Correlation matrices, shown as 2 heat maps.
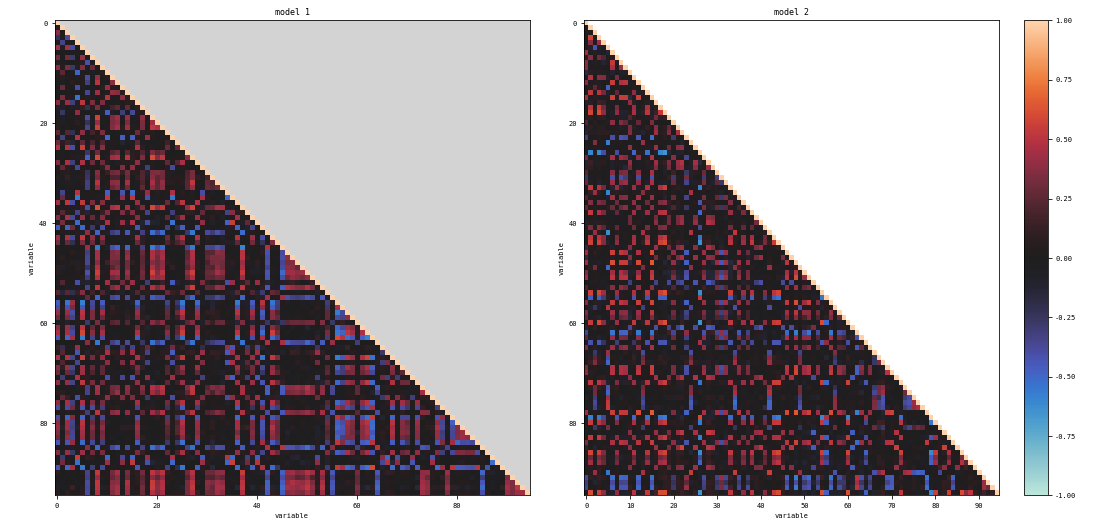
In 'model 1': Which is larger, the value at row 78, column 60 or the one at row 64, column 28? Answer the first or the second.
the first
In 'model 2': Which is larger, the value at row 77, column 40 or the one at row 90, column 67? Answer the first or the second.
the second
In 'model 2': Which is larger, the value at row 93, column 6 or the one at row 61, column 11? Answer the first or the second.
the second
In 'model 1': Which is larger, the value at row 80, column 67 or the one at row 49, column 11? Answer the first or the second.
the first
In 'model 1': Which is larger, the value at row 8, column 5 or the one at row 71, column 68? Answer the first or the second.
the first
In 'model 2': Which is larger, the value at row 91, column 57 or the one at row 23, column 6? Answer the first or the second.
the first
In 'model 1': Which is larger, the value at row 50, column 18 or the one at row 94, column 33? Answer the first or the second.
the second
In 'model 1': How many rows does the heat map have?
95
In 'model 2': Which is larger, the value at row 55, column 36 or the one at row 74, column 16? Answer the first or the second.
the second
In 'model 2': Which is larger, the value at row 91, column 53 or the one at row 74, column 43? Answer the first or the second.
the second
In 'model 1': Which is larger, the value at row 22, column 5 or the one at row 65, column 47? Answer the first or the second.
the first
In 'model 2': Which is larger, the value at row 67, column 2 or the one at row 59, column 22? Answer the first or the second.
the first
